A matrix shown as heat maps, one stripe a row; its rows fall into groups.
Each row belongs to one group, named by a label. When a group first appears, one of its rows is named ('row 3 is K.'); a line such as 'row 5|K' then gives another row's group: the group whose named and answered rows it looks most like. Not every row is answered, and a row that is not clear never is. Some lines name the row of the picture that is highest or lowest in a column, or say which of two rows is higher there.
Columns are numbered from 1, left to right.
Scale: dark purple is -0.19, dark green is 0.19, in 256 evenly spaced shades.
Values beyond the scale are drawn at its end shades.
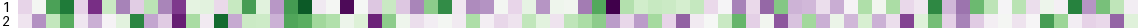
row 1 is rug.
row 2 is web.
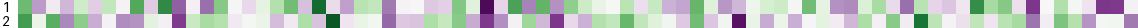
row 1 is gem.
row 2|rug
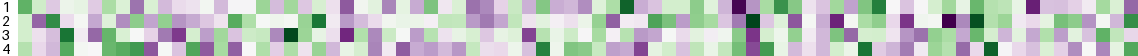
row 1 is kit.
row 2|gem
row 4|web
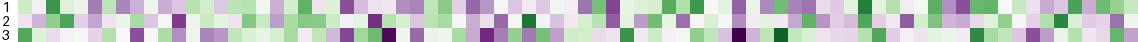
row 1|rug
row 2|web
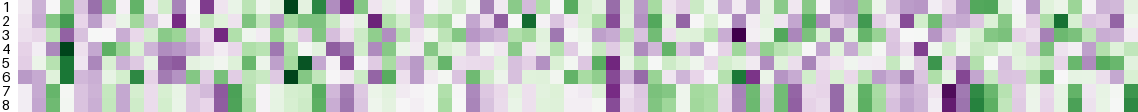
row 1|gem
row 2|web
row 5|rug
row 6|web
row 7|gem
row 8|gem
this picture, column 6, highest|3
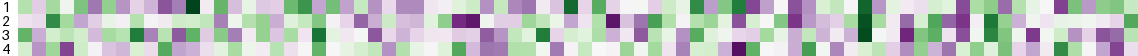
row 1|rug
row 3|web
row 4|gem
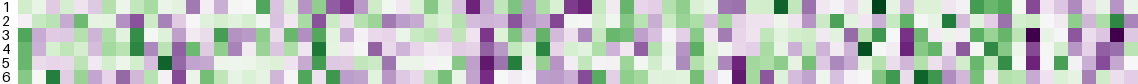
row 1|kit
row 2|rug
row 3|kit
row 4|web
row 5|gem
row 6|rug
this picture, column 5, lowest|1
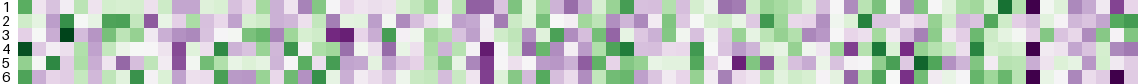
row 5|rug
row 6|kit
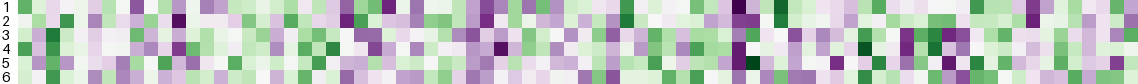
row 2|rug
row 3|web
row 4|web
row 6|rug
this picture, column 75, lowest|6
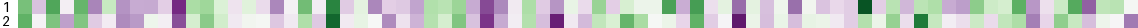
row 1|rug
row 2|rug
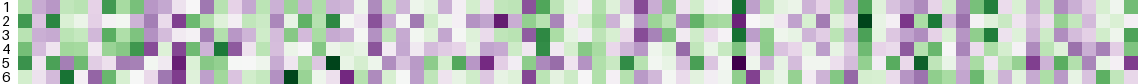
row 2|web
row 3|kit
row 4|web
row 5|rug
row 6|kit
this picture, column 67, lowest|2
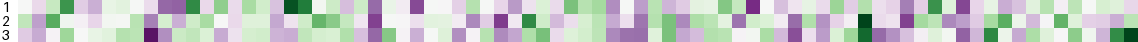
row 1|web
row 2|web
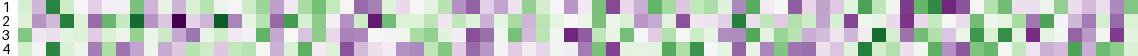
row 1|web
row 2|kit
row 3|kit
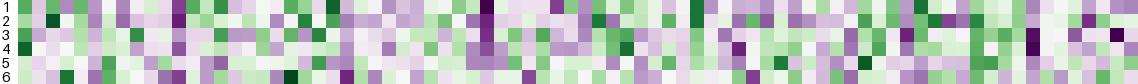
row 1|rug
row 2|rug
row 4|kit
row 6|kit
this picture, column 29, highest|3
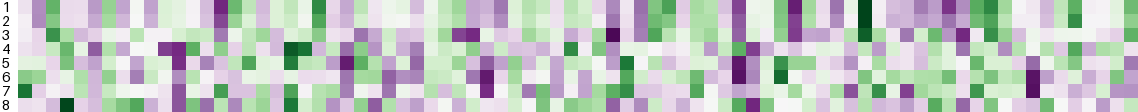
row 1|gem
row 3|web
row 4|rug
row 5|gem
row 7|kit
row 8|web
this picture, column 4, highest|8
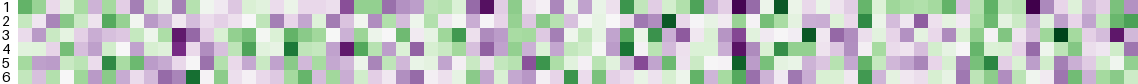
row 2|kit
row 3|gem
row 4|gem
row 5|kit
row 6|rug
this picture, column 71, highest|3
